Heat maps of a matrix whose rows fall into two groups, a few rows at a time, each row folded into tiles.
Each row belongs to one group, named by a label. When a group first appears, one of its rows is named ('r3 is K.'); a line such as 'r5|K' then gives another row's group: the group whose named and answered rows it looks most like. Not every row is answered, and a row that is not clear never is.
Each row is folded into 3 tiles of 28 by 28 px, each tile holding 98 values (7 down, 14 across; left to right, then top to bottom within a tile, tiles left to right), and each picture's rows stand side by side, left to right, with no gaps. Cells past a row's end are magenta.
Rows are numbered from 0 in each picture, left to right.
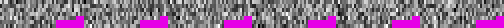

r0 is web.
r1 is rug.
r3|web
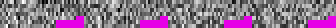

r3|web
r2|web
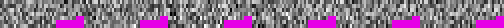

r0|web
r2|web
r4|web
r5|web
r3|web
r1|rug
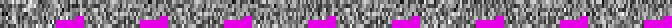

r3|rug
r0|rug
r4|web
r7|rug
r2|web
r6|web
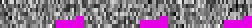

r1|web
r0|rug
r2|rug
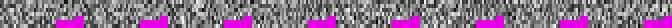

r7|web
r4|web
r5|rug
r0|web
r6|rug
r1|web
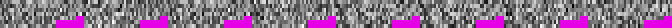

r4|web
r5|web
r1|rug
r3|rug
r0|web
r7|web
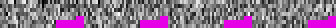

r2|rug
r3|web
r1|rug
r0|rug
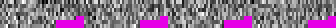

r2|rug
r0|rug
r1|rug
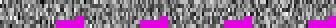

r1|rug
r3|rug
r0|web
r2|web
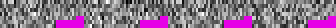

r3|web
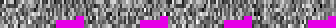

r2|rug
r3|web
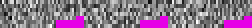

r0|rug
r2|rug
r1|web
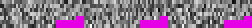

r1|rug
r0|web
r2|web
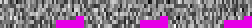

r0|web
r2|rug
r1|web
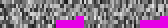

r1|web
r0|web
